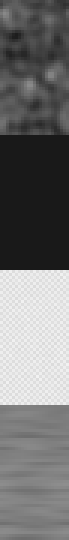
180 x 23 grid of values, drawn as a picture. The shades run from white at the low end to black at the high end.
The table splits into 4 rows of 1 panel. Panel 1,1: high, blotchy. Panel 2,1: very high, flat. Panel 3,1: very low, checkered, faint in contrast. Panel 4,1: middling, streaked across, faint in contrast.
